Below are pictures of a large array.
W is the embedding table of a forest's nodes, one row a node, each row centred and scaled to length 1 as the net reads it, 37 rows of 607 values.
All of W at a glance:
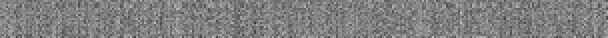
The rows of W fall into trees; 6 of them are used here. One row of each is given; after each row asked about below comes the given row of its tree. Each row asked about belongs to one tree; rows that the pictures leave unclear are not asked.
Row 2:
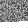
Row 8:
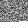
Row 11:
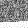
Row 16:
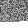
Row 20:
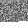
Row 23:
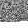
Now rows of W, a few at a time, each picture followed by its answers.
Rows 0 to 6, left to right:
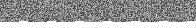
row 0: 16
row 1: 23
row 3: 11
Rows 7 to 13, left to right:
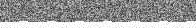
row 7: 2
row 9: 23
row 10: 16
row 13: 20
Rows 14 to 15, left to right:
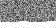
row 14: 11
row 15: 2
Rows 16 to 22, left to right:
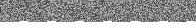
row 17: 8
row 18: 23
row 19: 8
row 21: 2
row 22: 20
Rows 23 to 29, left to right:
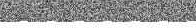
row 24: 8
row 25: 11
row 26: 16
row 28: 2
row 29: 20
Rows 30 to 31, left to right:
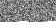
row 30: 11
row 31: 2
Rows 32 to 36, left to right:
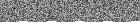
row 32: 11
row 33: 23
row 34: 2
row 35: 16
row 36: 2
